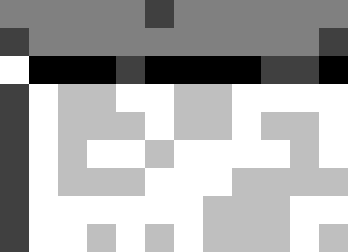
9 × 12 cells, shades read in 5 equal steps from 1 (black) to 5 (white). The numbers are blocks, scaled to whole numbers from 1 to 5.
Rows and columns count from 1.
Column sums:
22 37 33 33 36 34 35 33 34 34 35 34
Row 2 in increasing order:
2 2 3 3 3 3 3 3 3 3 3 3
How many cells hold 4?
30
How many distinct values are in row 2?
2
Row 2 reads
2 3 3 3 3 3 3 3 3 3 3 2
